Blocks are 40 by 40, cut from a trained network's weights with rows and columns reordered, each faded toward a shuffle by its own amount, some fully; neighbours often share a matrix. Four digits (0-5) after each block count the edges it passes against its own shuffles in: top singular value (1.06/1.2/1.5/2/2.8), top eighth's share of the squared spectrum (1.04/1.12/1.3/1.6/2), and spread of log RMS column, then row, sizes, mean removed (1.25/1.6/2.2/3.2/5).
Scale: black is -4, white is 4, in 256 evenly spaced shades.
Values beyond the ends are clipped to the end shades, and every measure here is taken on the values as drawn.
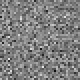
2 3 1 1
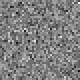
0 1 0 0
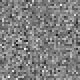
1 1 0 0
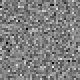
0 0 0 0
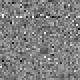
2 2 0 1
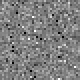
0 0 0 0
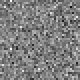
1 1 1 0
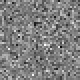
0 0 0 0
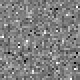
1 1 0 0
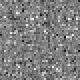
1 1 0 1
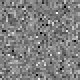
0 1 0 0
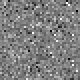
0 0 0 0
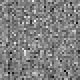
1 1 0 0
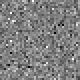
0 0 0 0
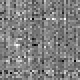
3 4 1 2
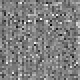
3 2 0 2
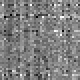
3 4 0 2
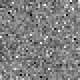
0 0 0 0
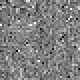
0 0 0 0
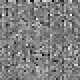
3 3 0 2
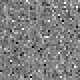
0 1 0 0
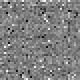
2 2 1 0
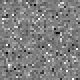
1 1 0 0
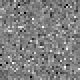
0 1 0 0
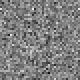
1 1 0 0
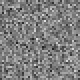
2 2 0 0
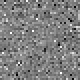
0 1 0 0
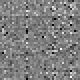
2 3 2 0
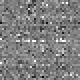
2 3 2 1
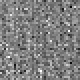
2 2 0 2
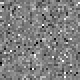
1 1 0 0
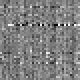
3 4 0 3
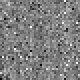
1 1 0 0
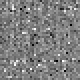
2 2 0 2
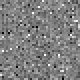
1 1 0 0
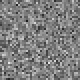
2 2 0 0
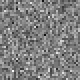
2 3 0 0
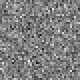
0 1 0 0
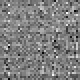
2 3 3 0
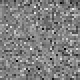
1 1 1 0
